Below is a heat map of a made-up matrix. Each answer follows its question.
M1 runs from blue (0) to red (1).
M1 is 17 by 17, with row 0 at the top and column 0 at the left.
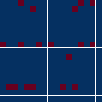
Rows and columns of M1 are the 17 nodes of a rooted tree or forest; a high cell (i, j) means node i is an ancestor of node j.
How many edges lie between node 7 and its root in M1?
0
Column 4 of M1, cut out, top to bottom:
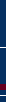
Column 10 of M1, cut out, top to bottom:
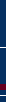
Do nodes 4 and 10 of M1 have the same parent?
yes
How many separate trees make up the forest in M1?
4
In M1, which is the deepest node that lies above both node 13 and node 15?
0
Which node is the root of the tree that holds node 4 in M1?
14
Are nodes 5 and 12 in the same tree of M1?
yes
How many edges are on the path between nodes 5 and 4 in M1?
3
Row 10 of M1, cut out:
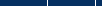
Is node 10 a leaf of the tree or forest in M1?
yes
